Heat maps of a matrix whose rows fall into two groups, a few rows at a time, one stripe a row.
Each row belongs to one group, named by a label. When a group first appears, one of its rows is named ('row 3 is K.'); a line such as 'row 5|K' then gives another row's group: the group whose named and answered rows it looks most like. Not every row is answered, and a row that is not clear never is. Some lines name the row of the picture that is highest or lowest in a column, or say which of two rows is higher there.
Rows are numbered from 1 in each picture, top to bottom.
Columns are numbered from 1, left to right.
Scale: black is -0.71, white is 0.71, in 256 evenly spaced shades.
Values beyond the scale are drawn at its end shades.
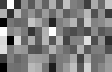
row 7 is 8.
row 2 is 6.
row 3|8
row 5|6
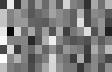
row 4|6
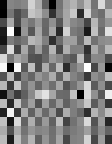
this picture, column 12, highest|7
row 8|6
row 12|6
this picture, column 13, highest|8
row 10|6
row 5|8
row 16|6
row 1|8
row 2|8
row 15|6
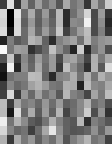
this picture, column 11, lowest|6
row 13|6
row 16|6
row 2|6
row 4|6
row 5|8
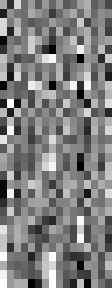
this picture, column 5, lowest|32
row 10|8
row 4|6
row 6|8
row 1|6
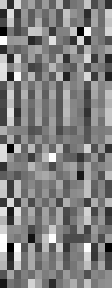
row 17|6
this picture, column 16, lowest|28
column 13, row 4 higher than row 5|Yes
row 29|6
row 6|8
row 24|6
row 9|6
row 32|8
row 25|6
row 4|8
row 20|8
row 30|6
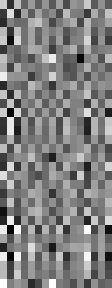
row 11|6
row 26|6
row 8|6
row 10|8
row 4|6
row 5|6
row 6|8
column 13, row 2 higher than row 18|No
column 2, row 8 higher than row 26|Yes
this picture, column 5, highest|28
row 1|6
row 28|8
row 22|8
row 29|6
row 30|6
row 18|8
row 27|6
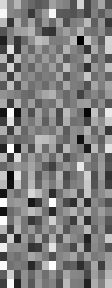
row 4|8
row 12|6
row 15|6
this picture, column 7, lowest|4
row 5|8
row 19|8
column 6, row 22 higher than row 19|Yes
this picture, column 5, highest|22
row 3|6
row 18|6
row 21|6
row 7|6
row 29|8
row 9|6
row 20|6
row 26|6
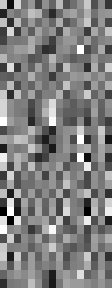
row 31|8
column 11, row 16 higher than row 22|No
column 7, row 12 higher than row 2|Yes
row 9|8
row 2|8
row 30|6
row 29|6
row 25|6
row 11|6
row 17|8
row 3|6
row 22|6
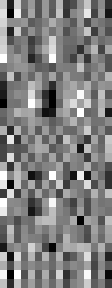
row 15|6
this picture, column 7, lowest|13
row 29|6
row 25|8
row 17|8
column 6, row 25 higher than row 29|Yes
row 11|8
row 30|6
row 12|8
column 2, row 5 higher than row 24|No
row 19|6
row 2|6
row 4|6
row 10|8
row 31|6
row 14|8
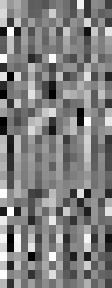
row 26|6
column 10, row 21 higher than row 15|No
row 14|8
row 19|6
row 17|6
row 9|6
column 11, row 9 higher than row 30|No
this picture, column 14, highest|4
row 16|6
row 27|6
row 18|6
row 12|6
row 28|6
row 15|8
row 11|8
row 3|6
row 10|8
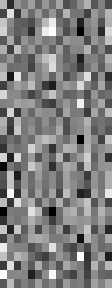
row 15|6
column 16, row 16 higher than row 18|Yes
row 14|6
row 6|6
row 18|6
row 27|8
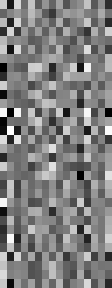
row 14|8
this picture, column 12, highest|23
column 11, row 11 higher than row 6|Yes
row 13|6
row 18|8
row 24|8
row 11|8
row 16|6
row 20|8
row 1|6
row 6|6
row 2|8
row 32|6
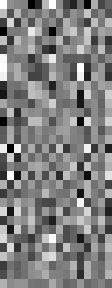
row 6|8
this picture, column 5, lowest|1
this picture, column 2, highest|20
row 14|8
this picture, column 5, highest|4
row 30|8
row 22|8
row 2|6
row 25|8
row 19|8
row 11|8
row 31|8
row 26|6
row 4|8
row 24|6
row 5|6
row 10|8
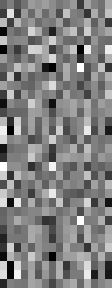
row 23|6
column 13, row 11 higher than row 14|No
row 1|8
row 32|8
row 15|6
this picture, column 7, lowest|8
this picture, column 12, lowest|6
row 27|8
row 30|6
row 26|8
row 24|8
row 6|8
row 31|6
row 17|8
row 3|6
